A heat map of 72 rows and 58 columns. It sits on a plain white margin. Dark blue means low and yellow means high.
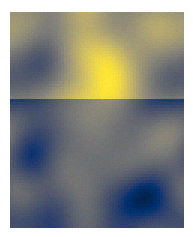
Seam: horizontal, 40% of the way down, the top part higher. Stripes: none. Lone odd cells: none. Ninth with the lowest average: bottom right. Ninth with the highest average: top middle.
